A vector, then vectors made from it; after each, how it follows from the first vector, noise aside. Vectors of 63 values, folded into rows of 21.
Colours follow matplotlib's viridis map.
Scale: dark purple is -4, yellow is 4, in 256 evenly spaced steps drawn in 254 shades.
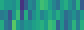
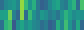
negated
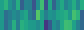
wrapped around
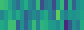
wrapped around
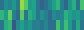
negated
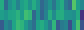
wrapped around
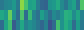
negated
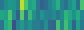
negated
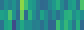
negated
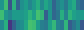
wrapped around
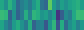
wrapped around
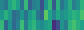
wrapped around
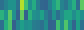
negated
